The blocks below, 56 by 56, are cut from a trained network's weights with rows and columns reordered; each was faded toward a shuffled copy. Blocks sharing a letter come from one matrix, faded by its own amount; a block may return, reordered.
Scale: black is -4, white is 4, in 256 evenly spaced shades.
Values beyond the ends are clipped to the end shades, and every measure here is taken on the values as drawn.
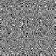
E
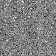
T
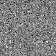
T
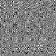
E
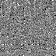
T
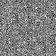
T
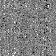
T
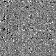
T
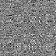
E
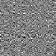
E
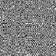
E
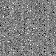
T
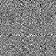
E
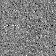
T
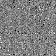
T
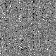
T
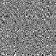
E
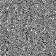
T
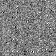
T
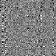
E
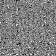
T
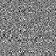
E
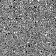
T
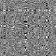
E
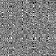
E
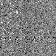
T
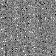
T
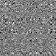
E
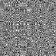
E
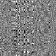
E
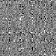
E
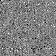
T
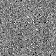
T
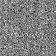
T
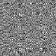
E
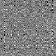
E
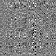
E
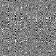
E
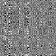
E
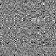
E
